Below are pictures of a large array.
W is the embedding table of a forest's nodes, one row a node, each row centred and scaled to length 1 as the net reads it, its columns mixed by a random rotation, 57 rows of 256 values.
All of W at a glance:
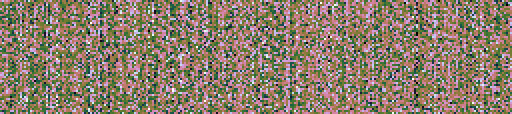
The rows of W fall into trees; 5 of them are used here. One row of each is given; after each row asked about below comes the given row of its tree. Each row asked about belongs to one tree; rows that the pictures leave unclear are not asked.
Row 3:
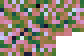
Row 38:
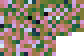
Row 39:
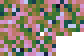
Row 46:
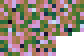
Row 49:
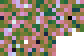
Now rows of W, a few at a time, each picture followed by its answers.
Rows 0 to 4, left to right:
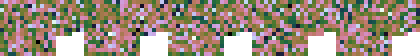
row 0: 46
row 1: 38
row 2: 38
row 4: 38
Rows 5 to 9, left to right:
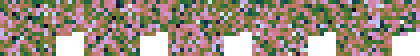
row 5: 3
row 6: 3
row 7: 38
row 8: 39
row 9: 46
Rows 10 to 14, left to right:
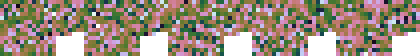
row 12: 3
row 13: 39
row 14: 46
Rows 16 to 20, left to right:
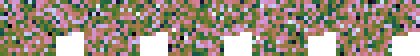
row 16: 38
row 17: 38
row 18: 3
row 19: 49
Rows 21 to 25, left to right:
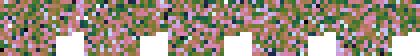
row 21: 3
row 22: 38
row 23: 3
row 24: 39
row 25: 39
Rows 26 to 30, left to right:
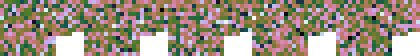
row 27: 46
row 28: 46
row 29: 38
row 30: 3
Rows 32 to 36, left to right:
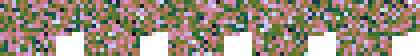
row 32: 46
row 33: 38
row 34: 46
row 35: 49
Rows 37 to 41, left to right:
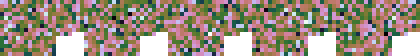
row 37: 3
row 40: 46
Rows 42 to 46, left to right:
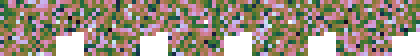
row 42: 46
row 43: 3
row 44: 49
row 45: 49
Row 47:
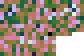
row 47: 38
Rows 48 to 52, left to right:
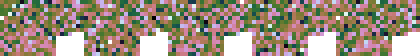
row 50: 38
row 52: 38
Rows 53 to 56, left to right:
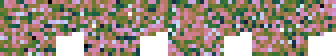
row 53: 46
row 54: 3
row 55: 39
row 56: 38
